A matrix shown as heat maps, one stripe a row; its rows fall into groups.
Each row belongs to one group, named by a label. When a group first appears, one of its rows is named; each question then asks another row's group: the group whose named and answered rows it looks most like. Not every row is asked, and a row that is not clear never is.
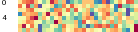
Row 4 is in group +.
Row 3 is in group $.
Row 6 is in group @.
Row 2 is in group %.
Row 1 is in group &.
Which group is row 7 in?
&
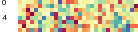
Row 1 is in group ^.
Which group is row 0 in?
&
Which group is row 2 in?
^
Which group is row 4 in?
^
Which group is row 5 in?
@
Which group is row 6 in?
@
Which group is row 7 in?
&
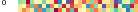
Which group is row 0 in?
^
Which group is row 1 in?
&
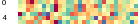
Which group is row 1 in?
+
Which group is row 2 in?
+
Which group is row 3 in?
^
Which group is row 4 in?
$
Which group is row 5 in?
^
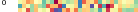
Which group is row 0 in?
+
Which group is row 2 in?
&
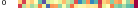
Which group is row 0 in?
@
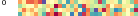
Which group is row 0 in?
^
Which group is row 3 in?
$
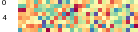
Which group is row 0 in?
^
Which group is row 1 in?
&
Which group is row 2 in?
@
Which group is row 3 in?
%
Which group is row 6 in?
^
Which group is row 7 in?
$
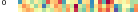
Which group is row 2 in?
%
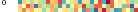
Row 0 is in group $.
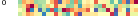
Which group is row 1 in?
+
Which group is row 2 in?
&
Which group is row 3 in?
+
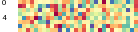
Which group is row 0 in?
%
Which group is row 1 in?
@
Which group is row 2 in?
@
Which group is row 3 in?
$
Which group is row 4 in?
&
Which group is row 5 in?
@
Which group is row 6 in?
$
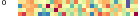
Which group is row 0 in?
%
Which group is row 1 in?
$
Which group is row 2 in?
+
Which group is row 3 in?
@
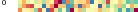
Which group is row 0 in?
$
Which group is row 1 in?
+
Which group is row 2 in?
^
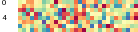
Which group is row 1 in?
%
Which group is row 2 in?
@
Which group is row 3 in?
&
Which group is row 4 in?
&
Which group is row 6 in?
$
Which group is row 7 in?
&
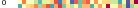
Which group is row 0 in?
@
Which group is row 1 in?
$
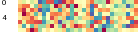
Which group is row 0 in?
&
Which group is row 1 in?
%
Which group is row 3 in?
%
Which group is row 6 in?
&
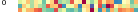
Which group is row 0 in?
^
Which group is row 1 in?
$
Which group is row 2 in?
+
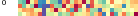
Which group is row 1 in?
&
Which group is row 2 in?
%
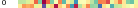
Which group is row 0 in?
$
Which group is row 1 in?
%
